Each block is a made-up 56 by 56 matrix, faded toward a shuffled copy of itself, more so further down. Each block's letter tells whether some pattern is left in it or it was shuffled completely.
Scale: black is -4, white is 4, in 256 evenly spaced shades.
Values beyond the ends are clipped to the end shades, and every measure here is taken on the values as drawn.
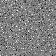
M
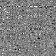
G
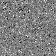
M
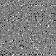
G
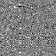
G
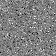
M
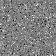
M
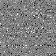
G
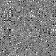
G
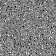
M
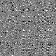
G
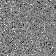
M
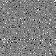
G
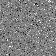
M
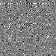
G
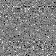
G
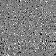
G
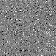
G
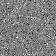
M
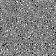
G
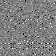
G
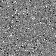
M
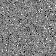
M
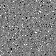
M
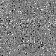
G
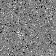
M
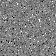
M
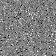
M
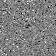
M
